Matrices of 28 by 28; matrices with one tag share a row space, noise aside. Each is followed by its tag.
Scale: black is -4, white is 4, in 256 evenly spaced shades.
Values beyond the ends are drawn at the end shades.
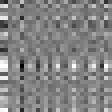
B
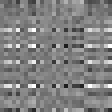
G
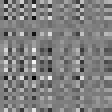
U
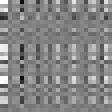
B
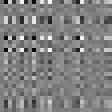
U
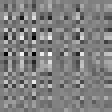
U
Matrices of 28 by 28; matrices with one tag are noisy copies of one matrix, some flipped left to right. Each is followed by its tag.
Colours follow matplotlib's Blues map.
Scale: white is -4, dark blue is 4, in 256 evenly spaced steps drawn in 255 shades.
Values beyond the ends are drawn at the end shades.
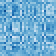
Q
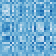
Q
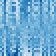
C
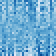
C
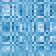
Q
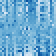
C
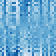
C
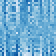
C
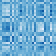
Q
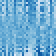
C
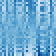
C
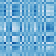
Q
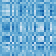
Q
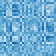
Q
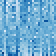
C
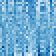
C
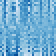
C
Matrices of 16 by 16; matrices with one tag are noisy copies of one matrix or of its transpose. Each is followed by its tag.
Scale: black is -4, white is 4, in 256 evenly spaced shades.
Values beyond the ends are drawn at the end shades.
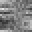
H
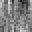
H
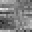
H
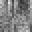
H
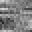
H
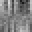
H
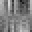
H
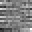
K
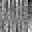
K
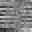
K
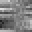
H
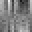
H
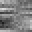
H
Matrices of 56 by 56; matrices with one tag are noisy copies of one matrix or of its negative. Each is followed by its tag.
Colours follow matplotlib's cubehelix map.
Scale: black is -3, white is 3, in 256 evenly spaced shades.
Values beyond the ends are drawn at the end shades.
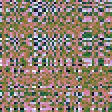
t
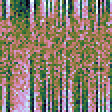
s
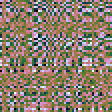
t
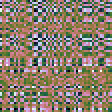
t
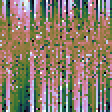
s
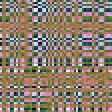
t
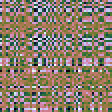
t
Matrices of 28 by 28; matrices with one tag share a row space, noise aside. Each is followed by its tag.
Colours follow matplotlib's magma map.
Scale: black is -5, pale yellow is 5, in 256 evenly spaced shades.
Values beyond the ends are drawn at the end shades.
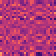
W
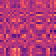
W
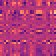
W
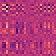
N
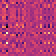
N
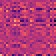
W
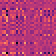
N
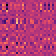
N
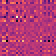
N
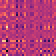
N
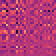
N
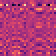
W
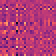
N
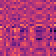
W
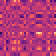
W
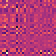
N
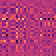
N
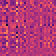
N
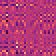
N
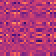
W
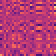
W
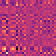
N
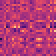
W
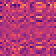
W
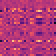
W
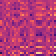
W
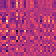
N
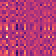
N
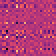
N
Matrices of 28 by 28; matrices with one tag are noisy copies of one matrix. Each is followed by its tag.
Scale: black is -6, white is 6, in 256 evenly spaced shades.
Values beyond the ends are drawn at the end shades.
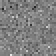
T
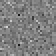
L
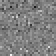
T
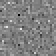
L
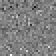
T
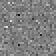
L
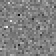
L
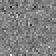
T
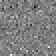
T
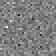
L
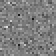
L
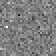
L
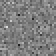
L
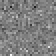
T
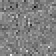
T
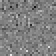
T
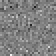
T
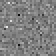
L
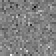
T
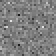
L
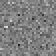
L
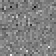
T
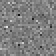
L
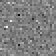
L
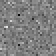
L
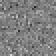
T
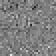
T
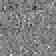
T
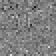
T
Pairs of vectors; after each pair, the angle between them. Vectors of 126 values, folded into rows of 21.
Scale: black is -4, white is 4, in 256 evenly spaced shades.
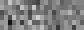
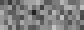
partly opposed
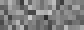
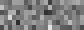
partly opposed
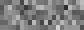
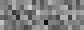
partly opposed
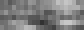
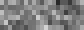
partly opposed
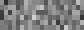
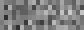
orthogonal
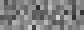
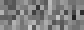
nearly parallel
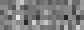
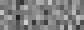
nearly opposite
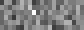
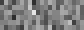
nearly parallel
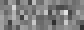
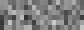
partly opposed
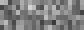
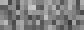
nearly parallel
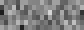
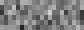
nearly parallel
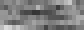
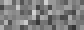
orthogonal
